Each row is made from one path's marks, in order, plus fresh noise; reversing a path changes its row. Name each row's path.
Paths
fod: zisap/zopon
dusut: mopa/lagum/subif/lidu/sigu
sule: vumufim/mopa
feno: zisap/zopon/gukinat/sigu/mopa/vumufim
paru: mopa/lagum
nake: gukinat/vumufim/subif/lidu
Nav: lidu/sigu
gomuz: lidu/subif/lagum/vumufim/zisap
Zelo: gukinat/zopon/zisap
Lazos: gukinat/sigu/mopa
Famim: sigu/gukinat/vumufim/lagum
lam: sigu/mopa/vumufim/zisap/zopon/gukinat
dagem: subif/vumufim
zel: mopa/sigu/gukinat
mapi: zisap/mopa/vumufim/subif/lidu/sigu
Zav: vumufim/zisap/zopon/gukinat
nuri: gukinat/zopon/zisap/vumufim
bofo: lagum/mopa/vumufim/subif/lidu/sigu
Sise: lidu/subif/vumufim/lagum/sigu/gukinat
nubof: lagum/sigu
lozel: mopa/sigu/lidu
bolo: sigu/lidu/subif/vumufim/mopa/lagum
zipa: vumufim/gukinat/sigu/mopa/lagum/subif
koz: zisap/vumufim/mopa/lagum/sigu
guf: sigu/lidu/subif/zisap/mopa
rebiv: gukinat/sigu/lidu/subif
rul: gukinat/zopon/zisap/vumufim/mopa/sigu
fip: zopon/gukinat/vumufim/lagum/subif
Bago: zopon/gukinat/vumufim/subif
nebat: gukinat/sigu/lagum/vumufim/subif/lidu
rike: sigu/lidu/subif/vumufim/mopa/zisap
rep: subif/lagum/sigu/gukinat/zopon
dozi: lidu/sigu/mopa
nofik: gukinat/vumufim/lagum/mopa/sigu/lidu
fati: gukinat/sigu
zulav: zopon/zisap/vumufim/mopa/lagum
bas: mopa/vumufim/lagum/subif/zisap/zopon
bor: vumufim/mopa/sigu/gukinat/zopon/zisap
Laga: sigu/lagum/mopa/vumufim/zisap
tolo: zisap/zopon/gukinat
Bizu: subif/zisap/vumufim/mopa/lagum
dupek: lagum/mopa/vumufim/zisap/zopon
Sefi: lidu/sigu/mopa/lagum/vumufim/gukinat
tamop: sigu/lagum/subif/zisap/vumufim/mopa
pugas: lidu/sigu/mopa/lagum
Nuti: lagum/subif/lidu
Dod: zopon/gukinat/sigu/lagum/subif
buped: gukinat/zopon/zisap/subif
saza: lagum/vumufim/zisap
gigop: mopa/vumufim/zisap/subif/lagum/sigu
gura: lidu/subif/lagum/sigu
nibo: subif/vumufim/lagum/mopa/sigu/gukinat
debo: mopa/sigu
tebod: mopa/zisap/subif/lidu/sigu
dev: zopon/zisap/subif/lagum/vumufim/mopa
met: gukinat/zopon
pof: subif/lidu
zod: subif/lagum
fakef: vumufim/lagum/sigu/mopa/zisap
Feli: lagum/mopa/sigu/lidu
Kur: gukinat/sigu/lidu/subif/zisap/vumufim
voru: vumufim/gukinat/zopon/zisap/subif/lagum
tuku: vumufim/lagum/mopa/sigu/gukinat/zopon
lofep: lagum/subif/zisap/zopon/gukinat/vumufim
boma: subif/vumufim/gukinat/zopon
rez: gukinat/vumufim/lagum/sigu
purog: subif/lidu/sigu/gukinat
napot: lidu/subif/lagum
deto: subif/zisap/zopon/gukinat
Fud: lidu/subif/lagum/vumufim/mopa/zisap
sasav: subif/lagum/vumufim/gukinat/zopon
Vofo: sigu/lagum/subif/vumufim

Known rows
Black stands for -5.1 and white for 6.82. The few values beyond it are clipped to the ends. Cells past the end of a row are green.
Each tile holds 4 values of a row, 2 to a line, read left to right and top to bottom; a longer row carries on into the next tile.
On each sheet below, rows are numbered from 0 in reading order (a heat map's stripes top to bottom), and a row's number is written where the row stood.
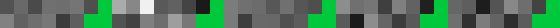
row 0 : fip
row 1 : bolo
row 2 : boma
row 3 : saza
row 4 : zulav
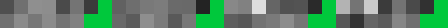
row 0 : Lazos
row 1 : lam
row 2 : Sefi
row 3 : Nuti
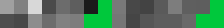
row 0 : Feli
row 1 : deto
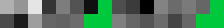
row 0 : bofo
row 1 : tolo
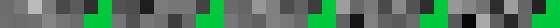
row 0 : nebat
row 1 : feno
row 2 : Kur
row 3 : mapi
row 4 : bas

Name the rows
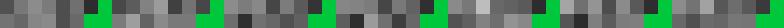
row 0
rez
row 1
fati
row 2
sasav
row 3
sule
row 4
lozel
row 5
tebod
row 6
rep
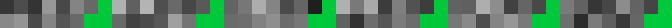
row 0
met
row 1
pof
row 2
Famim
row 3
zod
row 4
rebiv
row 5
dev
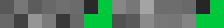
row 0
bor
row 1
debo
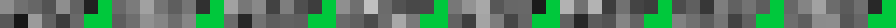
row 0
koz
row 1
zel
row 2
dagem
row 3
purog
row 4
zipa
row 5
gomuz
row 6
Bago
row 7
nofik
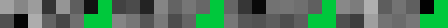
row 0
gigop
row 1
buped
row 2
fod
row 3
Laga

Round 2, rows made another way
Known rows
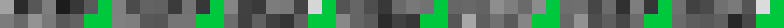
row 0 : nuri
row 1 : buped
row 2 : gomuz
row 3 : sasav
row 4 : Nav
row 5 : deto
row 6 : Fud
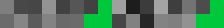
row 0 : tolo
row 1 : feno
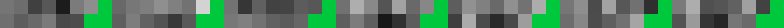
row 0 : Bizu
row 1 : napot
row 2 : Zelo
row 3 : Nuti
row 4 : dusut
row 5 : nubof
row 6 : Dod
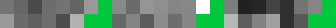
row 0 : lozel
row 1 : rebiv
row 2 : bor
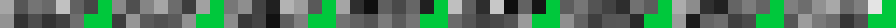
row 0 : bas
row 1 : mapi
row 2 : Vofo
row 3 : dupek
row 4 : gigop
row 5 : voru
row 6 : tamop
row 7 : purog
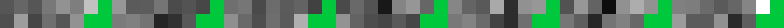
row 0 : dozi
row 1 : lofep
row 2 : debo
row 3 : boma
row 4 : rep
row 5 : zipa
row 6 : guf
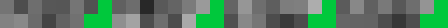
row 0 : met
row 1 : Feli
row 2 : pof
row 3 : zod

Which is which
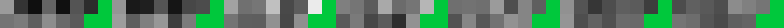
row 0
Zav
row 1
rul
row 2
Kur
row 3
gura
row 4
fati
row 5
saza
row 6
dagem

